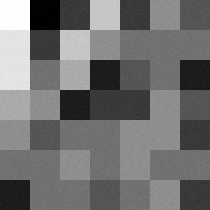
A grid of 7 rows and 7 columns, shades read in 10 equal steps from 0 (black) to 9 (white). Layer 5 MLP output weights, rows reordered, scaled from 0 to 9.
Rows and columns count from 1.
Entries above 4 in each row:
3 3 2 3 3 2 1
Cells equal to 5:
10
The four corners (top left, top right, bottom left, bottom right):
9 3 1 2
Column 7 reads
3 4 1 3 2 4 2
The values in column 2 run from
0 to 5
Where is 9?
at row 1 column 1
